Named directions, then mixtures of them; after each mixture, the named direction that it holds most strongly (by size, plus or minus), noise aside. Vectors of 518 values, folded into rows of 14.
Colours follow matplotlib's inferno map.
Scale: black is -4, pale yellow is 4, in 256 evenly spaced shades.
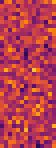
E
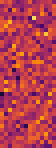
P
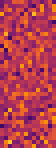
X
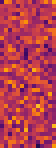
E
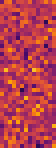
E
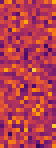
E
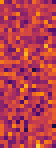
E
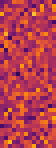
X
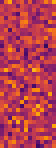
E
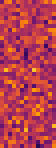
E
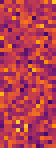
E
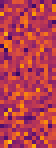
X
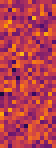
P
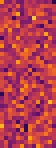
E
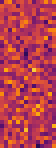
E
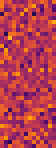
X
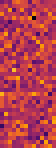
P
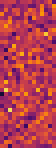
P
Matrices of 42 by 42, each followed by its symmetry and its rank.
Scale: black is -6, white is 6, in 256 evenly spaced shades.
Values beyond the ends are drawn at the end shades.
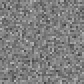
neither, full rank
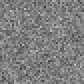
neither, full rank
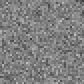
neither, full rank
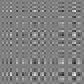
symmetric, rank one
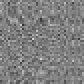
neither, rank five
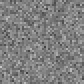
neither, full rank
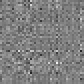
neither, rank five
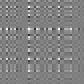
symmetric, rank one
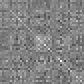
symmetric, rank five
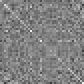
symmetric, rank five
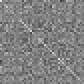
symmetric, rank five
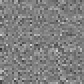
neither, rank five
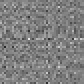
neither, rank five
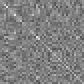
symmetric, rank five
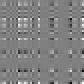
symmetric, rank one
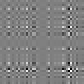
symmetric, rank one
